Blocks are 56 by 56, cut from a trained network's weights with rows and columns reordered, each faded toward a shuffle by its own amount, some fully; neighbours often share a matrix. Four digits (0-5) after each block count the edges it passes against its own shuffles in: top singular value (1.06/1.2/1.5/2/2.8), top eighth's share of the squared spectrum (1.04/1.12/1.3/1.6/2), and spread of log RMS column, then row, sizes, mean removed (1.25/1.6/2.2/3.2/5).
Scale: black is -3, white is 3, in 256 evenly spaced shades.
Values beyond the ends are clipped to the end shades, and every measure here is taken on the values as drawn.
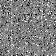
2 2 0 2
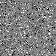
0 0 0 0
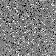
0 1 0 0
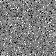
0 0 0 0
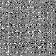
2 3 0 3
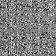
2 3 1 3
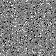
0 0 0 0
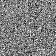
1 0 0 0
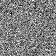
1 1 0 0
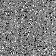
1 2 0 1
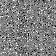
1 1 0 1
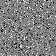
0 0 0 0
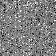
1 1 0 0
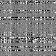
3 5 0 4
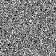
1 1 0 0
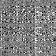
3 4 1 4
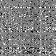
2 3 0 3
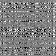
3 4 0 4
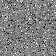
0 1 0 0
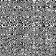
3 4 0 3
